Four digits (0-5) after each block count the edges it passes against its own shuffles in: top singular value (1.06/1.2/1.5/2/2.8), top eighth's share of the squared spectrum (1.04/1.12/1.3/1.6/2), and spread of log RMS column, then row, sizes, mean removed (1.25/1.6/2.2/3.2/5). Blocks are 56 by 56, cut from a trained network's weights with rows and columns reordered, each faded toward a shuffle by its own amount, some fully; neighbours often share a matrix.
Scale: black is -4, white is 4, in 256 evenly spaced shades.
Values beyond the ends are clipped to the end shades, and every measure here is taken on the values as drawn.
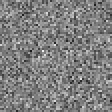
3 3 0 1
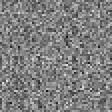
4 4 1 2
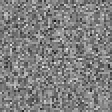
3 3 0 0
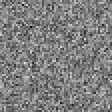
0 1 0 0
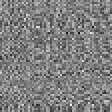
4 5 1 3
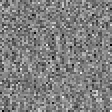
3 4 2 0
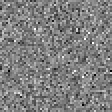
2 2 0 0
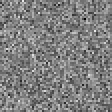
1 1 0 0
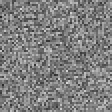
1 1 0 0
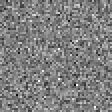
2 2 0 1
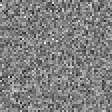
3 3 0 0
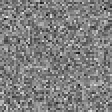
3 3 0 1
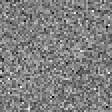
1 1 0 0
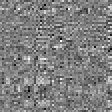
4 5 3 2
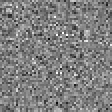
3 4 2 1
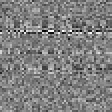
4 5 1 3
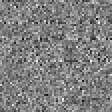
3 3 0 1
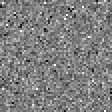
0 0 0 0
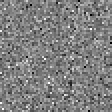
1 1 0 0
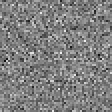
3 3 0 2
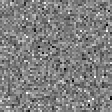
0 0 0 0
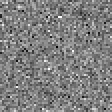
1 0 0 0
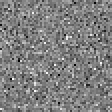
1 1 0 0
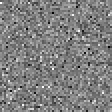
0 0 0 0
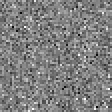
1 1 0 0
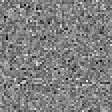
2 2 0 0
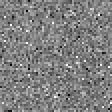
0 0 0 0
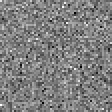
2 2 0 0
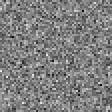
2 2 0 0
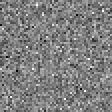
0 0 0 0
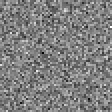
1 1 0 0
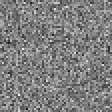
1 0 0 0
